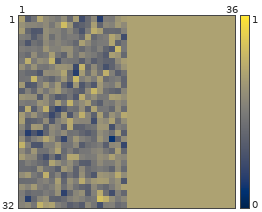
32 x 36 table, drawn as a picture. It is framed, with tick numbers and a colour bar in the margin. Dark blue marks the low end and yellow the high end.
The table splits into one row of 2 panels. Panel 1,1: middling, fine-grained, strong in contrast. Panel 1,2: high, flat.
